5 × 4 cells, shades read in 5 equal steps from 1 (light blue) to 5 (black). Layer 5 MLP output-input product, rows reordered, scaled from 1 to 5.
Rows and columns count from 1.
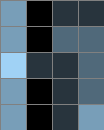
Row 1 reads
2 5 4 4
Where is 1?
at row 3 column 1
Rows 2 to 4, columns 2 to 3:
5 3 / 4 4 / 5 4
